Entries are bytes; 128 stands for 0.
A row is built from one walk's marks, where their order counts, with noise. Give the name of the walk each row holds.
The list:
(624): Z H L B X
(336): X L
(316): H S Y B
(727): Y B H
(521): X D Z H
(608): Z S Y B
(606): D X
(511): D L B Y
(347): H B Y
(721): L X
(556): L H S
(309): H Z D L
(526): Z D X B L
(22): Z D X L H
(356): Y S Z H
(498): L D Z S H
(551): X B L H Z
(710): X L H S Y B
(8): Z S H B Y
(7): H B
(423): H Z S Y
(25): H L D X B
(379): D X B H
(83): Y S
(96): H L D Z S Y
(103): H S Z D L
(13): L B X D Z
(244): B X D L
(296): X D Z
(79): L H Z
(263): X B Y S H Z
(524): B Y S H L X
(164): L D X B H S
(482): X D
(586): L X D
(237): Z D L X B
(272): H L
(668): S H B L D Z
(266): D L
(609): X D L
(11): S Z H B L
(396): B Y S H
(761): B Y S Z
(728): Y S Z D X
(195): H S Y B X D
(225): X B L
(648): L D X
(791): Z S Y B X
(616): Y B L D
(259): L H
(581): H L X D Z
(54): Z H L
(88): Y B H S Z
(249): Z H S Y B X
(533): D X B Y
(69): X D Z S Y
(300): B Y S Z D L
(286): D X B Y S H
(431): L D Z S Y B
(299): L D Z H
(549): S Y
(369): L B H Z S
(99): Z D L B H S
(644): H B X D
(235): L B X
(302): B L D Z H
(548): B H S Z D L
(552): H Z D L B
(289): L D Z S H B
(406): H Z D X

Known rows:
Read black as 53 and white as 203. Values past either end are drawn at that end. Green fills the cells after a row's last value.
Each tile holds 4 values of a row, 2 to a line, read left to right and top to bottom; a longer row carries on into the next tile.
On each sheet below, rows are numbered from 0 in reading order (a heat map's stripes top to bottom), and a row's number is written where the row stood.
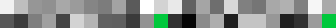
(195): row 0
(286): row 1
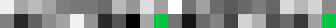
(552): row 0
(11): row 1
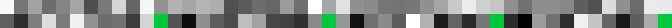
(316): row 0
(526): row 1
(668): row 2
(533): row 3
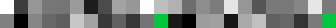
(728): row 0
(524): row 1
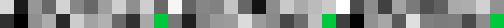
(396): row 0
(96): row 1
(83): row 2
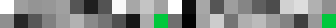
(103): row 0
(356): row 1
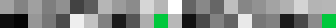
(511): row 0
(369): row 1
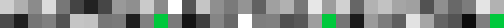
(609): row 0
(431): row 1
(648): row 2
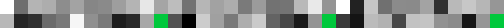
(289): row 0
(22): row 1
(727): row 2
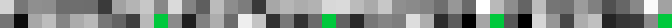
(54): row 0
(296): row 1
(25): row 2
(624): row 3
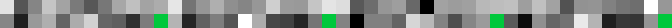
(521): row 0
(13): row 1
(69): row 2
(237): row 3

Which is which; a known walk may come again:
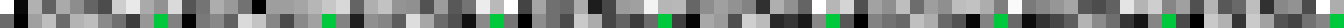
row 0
(356)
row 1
(69)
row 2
(648)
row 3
(728)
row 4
(606)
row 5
(302)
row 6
(548)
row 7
(791)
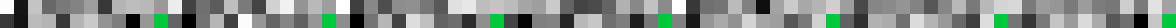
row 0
(727)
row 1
(761)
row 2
(88)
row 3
(225)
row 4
(423)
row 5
(347)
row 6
(7)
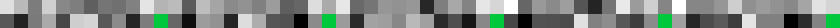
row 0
(482)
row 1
(235)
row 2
(406)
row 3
(300)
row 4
(164)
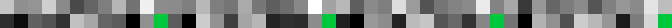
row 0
(244)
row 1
(624)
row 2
(524)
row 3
(8)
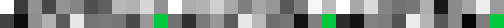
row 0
(83)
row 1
(586)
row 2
(616)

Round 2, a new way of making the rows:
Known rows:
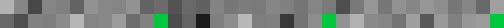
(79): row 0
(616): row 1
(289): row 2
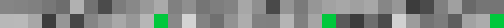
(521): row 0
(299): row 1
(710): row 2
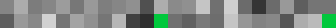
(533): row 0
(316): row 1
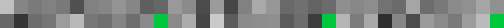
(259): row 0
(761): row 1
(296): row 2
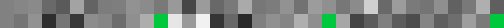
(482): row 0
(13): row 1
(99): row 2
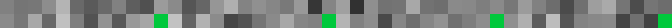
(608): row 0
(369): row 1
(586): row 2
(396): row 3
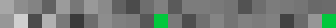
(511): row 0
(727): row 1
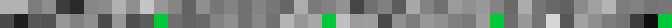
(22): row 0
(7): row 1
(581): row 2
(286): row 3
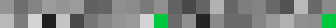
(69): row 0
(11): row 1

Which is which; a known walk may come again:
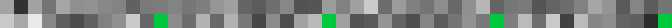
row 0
(235)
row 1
(608)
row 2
(99)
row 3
(263)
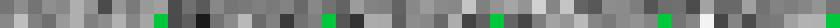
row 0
(299)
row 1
(616)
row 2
(379)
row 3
(556)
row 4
(644)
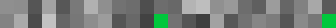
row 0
(761)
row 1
(548)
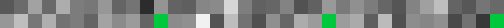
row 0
(8)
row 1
(791)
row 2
(396)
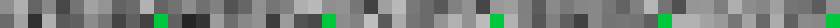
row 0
(300)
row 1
(526)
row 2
(423)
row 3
(552)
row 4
(498)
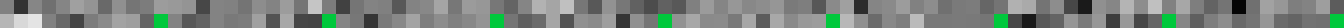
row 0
(624)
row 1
(406)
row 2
(668)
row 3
(88)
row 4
(289)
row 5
(721)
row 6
(22)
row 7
(83)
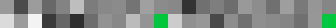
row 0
(13)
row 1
(581)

